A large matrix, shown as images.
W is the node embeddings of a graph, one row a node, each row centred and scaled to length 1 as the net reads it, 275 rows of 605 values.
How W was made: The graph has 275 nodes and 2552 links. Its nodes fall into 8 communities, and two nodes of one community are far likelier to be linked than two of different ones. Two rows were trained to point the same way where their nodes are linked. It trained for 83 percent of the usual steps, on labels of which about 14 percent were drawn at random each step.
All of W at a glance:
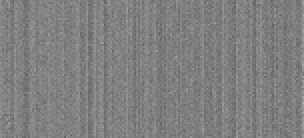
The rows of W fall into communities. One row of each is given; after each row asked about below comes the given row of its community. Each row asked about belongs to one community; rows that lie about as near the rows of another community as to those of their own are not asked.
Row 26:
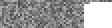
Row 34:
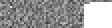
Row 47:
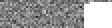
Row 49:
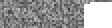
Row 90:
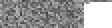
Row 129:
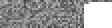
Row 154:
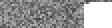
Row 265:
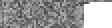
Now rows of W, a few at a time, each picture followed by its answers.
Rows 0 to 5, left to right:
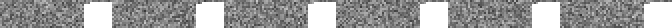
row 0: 26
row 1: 154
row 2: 34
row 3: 47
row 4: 154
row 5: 49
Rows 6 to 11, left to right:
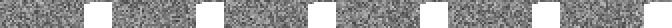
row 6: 26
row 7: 129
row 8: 47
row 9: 47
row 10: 90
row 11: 265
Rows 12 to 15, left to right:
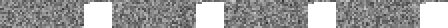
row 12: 47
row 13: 49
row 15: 26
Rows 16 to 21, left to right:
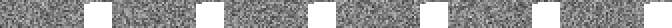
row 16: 34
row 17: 265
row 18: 90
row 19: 129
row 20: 154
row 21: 26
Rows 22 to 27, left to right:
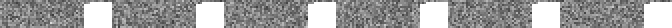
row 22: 154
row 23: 129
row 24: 154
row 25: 265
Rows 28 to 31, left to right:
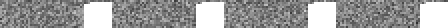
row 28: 265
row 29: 129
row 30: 154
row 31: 34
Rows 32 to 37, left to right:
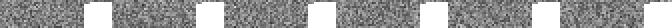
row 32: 129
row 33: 49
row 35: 265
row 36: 47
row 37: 49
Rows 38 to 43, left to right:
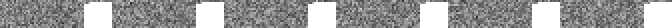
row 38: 90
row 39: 47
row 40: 47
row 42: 154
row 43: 26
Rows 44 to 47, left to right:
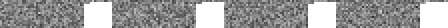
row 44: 49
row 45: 90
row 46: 34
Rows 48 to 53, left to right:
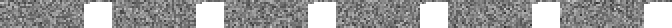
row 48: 49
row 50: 49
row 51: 129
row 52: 49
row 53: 265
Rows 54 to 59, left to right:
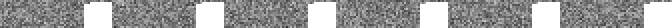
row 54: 34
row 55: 47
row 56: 90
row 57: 154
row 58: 49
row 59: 129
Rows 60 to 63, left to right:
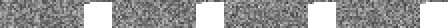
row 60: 265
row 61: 154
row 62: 90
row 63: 26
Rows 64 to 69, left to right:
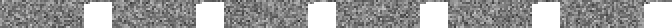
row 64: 90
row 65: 47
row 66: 34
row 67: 90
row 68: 47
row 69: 265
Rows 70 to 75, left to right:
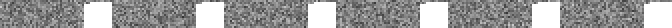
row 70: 265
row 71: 47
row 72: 34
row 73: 129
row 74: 49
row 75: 129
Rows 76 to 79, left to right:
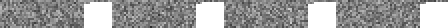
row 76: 49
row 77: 90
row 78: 49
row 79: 154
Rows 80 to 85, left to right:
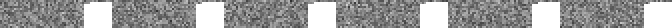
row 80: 47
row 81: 34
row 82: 49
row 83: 26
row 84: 265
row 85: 34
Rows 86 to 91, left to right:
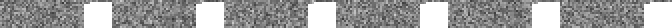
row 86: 26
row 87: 47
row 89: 26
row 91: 47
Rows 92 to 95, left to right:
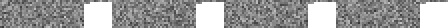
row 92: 49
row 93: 90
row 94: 34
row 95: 129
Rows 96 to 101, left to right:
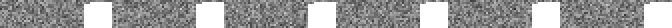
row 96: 34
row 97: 154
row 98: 49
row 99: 129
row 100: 34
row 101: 129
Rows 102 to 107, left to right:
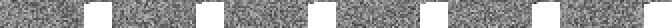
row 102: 154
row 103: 129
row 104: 265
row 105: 34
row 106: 154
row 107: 265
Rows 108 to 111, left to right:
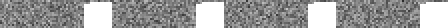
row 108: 90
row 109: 265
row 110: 47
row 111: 34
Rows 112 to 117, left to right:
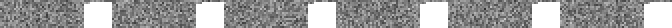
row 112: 26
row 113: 49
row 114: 129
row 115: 265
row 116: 49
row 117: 90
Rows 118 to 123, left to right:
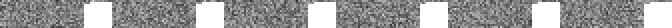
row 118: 34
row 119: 154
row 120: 90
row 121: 49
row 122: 47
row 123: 265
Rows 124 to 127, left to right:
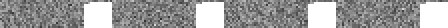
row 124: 49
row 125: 26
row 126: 47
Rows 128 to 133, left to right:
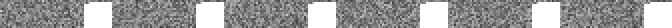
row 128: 34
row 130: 49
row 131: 154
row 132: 26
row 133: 154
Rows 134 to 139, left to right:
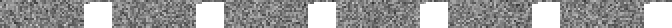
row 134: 49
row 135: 49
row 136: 129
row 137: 26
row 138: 129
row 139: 129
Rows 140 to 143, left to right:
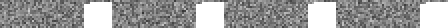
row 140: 90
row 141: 90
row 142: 26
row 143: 49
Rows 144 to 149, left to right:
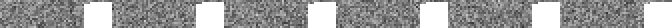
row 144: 26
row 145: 265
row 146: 90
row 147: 47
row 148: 90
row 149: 26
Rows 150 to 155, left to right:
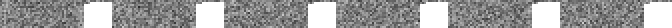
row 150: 265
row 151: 49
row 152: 154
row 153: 265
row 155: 129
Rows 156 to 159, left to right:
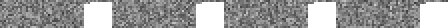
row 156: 47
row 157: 34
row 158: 265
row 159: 265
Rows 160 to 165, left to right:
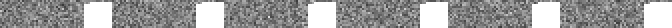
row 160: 129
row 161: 34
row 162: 265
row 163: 265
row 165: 90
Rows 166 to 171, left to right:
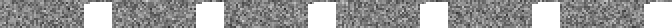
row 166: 154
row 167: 129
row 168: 34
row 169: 154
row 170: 47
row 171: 34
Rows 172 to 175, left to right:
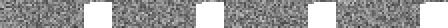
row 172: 26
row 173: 34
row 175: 47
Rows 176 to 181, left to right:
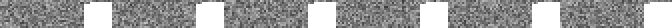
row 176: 129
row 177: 265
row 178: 154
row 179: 34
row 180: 34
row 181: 26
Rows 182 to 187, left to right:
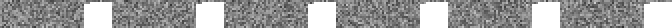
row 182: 154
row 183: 154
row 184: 129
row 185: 47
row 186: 265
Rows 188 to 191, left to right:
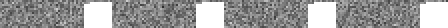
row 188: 34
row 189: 90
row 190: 26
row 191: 26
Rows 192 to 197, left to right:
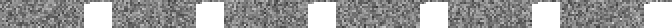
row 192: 90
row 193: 90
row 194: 26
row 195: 49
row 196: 49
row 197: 34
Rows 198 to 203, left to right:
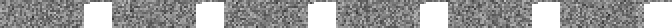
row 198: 265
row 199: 26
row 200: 265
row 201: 265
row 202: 265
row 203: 26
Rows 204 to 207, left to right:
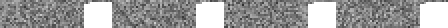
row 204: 90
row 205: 47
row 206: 265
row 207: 154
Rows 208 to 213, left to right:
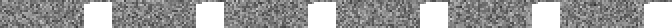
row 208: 47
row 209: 26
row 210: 265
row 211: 129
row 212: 265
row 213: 154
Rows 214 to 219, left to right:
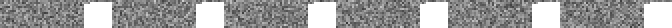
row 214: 34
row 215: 154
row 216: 90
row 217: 90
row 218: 129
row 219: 26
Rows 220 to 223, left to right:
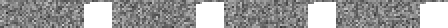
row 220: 90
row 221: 265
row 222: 26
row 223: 129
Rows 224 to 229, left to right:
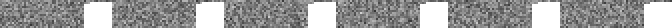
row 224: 129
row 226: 49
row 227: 47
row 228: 34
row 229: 34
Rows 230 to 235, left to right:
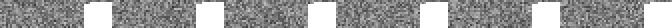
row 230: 154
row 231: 90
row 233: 129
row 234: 47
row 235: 34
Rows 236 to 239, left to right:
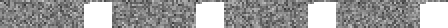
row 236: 26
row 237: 49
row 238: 26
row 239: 26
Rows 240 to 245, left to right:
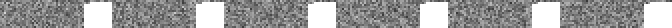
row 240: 90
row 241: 26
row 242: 34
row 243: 47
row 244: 154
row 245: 265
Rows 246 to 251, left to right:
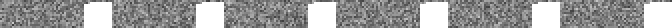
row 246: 265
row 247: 49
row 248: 47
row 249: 129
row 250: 49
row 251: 26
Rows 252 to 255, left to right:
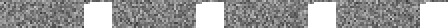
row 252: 90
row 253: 49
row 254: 49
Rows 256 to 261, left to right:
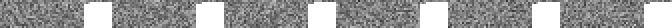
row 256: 49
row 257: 34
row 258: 26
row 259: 265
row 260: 129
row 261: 129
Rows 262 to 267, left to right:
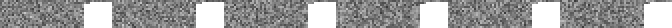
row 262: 47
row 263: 47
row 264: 34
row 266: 47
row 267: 265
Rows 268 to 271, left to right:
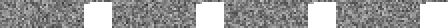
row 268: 26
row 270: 47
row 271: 129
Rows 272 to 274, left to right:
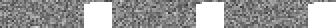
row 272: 34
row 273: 265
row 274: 34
